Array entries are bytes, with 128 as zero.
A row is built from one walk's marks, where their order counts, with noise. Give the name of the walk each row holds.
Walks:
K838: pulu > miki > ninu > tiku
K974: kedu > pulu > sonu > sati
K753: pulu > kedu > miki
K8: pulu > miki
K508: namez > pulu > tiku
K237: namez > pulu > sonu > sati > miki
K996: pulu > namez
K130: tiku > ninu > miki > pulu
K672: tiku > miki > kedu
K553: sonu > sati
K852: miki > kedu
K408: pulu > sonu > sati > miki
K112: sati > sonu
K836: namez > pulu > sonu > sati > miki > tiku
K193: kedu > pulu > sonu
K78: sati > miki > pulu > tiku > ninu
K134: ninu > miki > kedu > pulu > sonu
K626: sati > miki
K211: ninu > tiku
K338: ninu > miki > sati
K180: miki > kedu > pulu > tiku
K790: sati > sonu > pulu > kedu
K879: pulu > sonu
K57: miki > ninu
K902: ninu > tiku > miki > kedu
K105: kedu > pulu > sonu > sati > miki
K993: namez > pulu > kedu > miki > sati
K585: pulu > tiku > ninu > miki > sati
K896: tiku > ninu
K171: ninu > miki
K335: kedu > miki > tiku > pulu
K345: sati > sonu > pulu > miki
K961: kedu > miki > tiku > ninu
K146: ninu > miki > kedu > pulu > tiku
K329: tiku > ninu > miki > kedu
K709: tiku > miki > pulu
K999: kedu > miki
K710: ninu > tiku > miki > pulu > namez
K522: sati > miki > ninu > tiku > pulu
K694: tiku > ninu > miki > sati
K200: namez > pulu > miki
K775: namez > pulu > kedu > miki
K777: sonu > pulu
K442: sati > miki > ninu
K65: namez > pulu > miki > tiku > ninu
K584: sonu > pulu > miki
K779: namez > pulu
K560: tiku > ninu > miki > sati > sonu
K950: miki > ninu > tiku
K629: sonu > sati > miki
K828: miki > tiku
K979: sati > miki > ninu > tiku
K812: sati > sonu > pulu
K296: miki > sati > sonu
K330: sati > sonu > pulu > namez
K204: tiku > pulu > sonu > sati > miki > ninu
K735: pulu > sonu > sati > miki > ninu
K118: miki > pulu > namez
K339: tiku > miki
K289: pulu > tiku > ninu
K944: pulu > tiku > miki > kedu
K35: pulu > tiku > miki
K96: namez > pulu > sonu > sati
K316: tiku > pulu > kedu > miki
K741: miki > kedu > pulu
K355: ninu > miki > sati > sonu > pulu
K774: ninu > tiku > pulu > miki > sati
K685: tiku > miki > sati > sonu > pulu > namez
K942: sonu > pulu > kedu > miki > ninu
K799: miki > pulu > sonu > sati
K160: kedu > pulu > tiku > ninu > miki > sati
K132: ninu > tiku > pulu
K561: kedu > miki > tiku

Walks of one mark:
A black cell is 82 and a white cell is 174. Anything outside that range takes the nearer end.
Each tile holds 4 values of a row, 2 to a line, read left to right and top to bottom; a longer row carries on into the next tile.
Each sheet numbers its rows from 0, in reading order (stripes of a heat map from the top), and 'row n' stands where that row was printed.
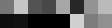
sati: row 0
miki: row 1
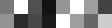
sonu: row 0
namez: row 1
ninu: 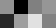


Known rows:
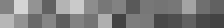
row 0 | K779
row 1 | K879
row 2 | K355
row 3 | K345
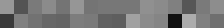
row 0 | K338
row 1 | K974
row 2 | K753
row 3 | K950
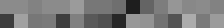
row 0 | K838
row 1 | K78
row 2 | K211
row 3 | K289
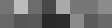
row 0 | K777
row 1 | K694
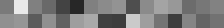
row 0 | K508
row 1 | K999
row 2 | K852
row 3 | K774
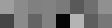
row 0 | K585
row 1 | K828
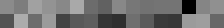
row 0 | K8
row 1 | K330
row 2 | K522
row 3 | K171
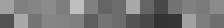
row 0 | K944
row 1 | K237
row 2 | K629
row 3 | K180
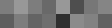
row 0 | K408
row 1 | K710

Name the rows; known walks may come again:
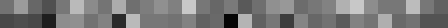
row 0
K812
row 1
K775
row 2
K896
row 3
K836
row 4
K828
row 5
K774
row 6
K879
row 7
K584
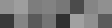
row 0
K799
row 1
K741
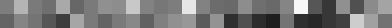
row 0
K942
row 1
K329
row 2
K993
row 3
K508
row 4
K626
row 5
K553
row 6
K852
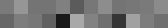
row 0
K974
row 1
K950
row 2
K180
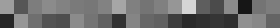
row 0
K130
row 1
K160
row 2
K560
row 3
K112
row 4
K132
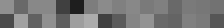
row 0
K35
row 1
K999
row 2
K193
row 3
K105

